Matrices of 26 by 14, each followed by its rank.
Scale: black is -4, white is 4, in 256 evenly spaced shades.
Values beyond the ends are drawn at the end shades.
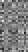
two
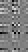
two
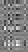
two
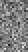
full rank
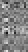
three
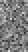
full rank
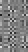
two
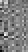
three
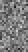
full rank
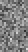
full rank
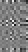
two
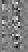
three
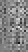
three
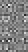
three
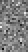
full rank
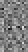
three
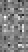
three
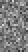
full rank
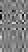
two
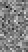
full rank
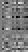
two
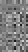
two
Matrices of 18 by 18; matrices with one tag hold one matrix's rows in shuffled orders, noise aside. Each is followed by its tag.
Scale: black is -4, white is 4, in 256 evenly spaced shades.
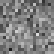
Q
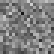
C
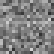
C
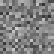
Q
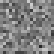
C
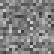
C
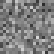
Q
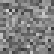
C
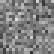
Q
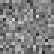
Q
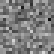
C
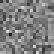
Q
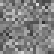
Q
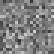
Q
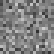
Q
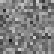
Q
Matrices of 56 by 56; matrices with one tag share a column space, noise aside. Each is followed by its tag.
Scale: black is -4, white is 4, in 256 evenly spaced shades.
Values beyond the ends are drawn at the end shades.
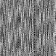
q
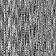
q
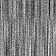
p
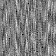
q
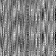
q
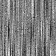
p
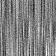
p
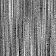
p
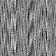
q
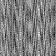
q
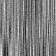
p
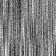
p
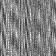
q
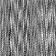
q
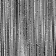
p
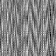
q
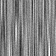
p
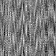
q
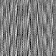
q
